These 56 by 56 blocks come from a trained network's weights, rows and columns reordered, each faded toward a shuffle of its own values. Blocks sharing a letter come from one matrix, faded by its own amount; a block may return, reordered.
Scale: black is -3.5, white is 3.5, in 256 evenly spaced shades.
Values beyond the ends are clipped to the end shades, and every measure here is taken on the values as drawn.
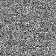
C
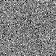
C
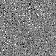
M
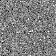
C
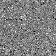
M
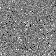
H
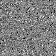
H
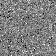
H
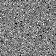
H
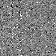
M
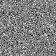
H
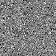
M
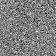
H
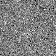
C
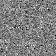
C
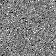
H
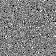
H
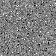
H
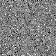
M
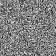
C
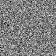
C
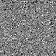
M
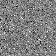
H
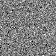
C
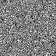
C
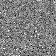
C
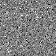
M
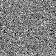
C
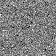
C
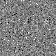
H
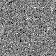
C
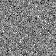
C
